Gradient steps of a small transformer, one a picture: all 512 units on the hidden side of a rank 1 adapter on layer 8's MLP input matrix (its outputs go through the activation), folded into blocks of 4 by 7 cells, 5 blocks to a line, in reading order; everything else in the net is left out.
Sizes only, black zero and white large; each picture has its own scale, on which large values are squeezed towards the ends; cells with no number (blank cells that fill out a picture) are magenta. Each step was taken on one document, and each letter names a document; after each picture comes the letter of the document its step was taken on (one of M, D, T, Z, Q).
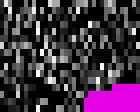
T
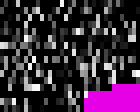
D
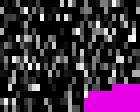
D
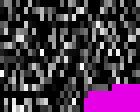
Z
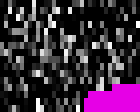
T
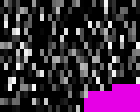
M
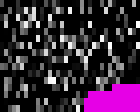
T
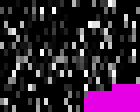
M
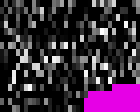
M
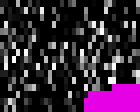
M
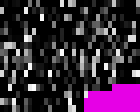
D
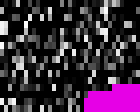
D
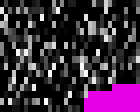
M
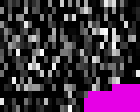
Z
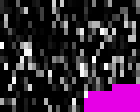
M
